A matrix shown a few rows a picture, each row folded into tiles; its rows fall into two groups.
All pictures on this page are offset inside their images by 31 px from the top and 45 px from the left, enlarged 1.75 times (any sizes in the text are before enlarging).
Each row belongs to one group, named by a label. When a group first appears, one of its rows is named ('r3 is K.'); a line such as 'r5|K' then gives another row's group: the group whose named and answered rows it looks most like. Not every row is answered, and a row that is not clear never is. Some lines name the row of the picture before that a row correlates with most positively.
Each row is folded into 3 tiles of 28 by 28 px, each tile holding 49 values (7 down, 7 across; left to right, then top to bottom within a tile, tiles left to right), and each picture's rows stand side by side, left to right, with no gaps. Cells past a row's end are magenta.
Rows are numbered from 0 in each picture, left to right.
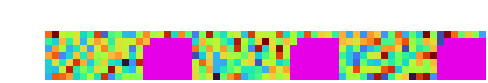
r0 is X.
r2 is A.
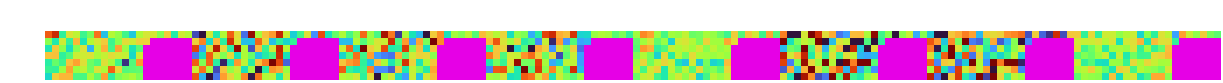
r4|X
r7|A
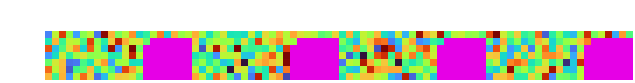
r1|A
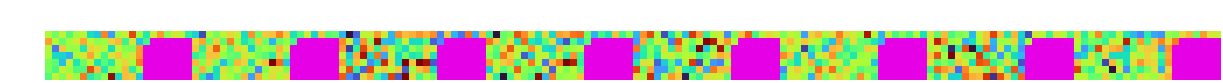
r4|X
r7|A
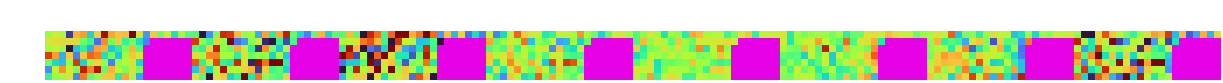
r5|A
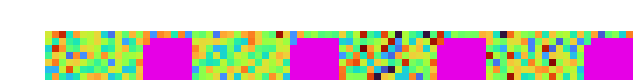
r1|A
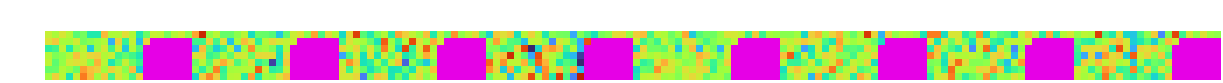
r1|X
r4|X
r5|A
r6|X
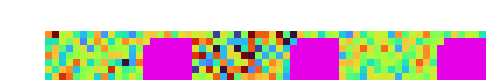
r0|X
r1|A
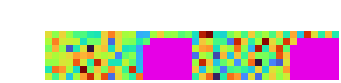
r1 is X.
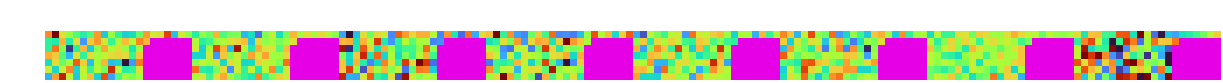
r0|X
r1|A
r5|X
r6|A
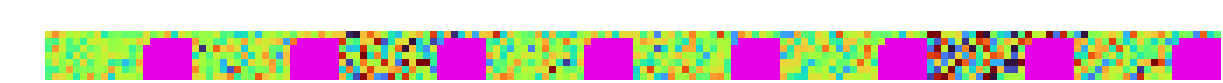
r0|X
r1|A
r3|X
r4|A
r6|X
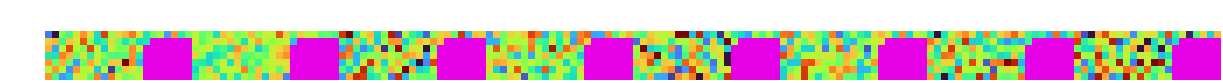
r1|A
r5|X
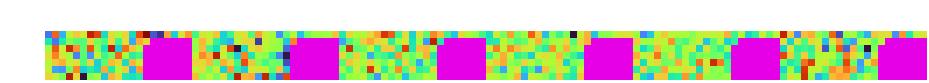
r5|X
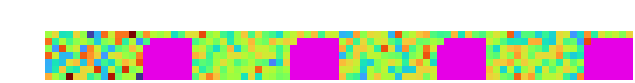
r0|A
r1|X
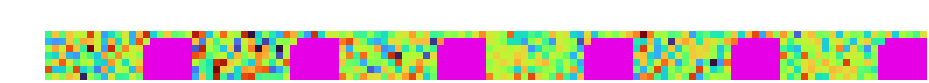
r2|A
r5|X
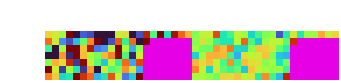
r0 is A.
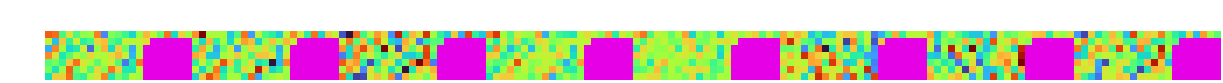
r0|X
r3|X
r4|X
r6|A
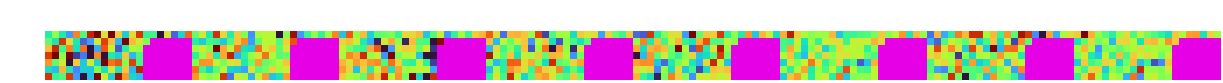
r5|X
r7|X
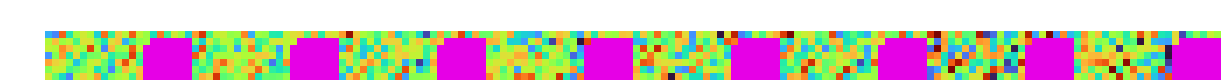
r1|X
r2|X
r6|X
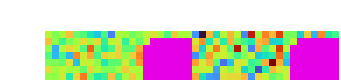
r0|A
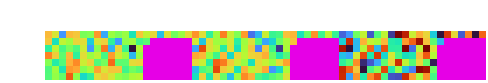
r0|X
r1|X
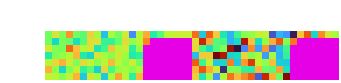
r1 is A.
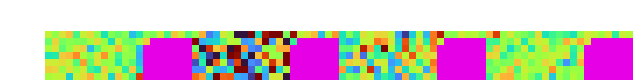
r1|A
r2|A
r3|X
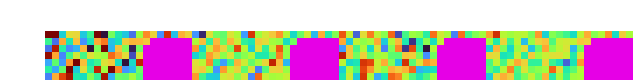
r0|X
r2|X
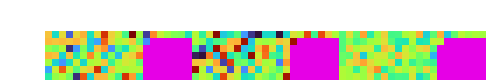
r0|A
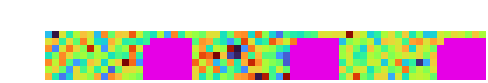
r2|X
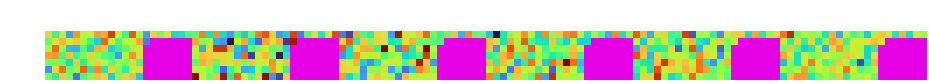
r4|X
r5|X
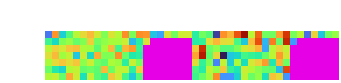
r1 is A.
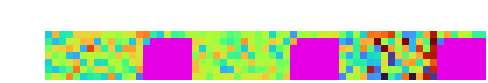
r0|A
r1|A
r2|A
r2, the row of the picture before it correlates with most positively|1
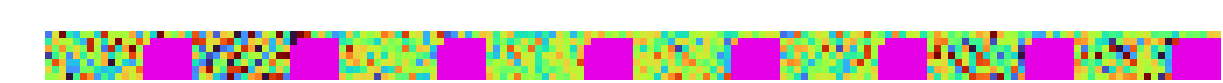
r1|A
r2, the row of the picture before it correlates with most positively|0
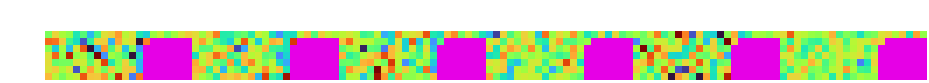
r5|X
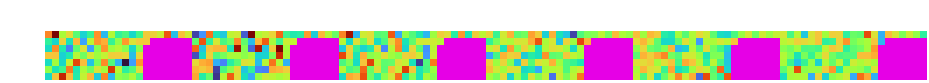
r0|X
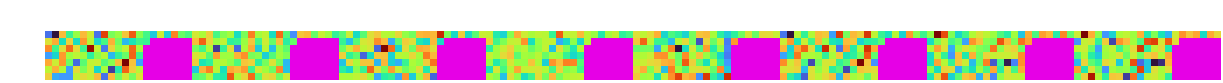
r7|X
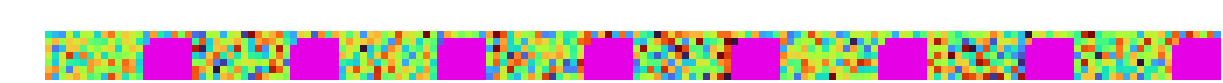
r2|A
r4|A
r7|X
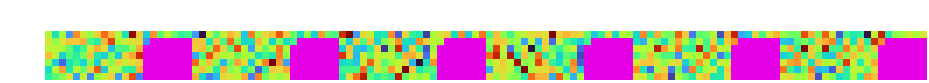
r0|A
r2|X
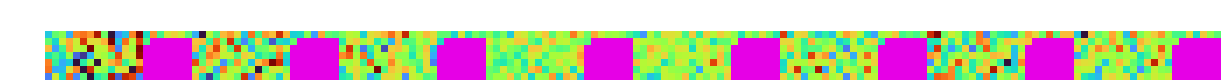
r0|A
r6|X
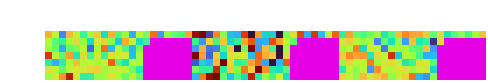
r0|X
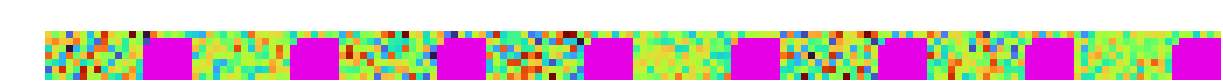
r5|A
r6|X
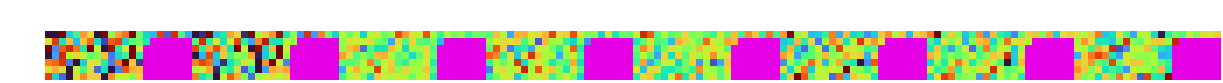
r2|A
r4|X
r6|X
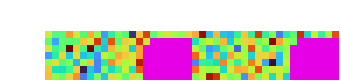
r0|A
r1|X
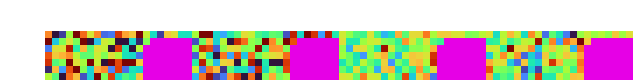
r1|X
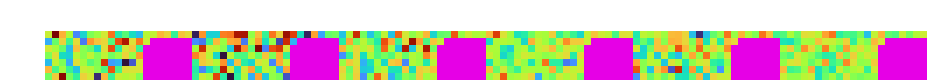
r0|X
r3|X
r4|A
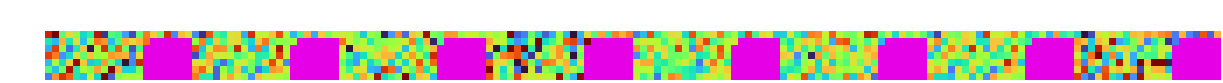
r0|X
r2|A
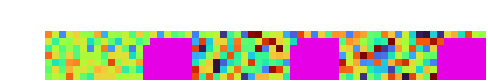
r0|X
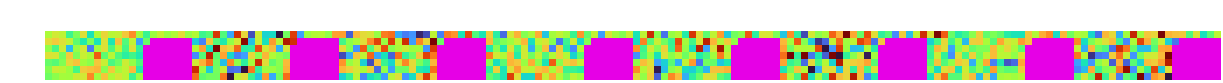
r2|A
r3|X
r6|X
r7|A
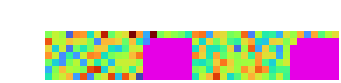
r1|X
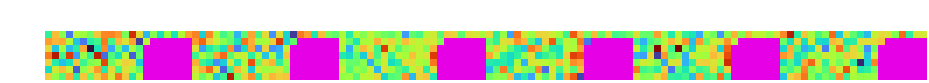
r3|A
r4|A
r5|X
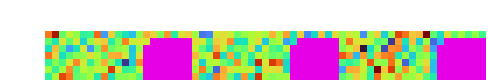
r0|X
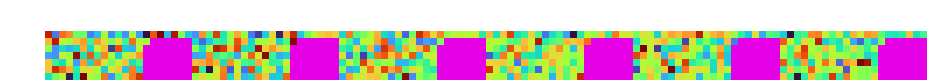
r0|A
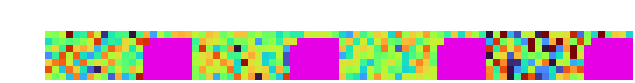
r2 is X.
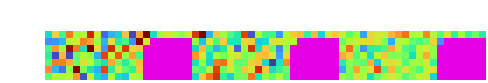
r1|X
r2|A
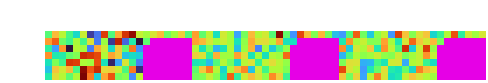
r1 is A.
